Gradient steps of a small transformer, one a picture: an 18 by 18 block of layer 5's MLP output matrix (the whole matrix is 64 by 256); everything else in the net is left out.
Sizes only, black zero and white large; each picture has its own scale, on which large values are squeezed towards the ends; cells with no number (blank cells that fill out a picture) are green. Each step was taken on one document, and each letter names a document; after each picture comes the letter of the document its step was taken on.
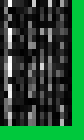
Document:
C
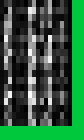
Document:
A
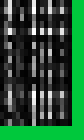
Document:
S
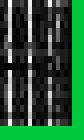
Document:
A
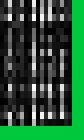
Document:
S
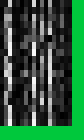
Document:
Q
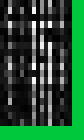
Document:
S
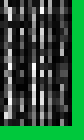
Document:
C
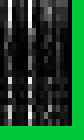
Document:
A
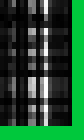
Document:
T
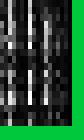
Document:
A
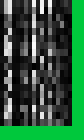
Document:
Q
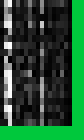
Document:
C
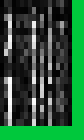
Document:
Q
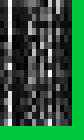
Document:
Q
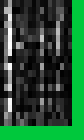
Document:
C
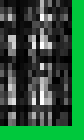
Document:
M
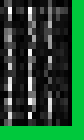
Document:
A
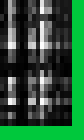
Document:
M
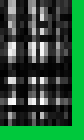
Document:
M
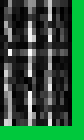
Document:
A
